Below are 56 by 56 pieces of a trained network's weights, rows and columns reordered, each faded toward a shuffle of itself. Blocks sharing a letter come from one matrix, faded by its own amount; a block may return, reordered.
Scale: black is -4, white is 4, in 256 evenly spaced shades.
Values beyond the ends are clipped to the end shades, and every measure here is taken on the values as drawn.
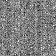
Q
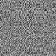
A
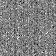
Q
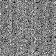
Q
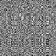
A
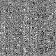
Q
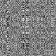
A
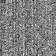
Q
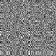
A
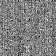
Q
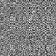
A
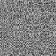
A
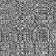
A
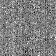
Q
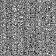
Q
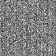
Q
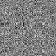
A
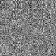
A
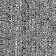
Q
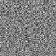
A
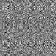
A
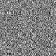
A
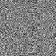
A
